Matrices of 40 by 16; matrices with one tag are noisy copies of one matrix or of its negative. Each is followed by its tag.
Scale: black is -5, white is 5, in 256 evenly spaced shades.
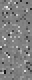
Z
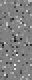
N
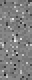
N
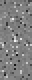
N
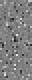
N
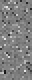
Z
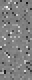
Z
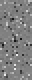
N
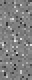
N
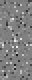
N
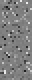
Z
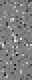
N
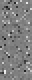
Z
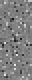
N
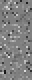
Z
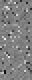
Z
